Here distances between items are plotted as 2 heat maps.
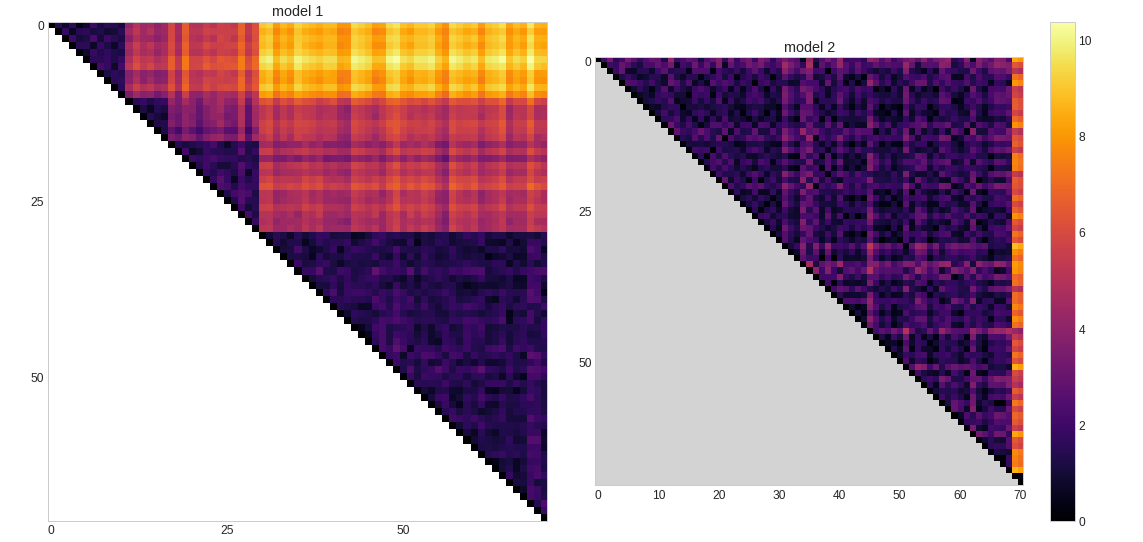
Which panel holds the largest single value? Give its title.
model 1
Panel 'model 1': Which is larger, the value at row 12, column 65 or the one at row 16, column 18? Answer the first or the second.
the first
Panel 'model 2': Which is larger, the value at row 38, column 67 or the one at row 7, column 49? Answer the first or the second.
the first
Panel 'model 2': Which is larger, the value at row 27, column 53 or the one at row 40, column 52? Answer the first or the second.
the first
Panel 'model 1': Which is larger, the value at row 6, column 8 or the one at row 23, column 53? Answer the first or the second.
the second
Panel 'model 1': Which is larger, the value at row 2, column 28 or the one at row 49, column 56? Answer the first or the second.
the first
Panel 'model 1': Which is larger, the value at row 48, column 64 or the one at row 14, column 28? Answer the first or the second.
the second
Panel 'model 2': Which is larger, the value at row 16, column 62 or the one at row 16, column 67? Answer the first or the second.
the first
